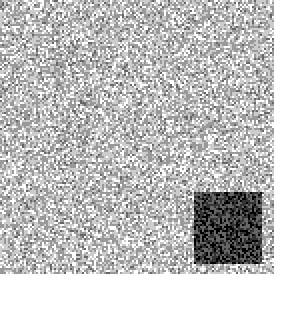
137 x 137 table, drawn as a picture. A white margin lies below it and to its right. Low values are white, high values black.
The ninth with the highest average is the bottom right. An odd patch, higher than its surroundings, sits in the bottom right. On average the colour sits 30% of the way up the scale. No regular stripes run through it. The halves do not mirror each other.
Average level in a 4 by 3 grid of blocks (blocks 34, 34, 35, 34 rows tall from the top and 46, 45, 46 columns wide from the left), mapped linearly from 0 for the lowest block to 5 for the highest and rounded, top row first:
000
000
001
005
